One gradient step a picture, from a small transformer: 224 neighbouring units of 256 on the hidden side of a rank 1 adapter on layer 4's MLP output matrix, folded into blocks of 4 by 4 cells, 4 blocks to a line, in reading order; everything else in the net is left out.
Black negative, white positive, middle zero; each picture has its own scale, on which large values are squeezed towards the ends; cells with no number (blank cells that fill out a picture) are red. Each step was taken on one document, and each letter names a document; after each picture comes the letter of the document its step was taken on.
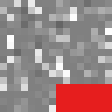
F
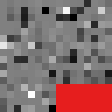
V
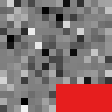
F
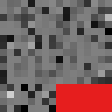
V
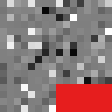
F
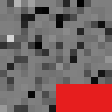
V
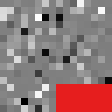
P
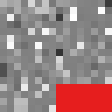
F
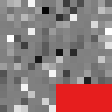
F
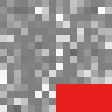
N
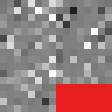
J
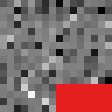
J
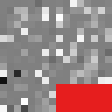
N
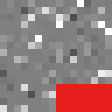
V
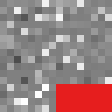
P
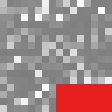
P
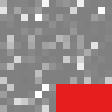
P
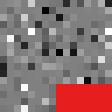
F
